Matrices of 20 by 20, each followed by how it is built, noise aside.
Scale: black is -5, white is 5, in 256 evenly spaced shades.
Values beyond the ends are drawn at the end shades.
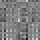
low rank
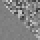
upper triangular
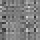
low rank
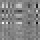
low rank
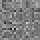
low rank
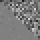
upper triangular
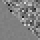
upper triangular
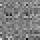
low rank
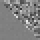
upper triangular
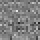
low rank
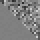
upper triangular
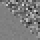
upper triangular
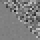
upper triangular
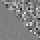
upper triangular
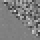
upper triangular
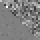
upper triangular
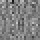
low rank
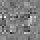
low rank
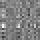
low rank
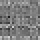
low rank
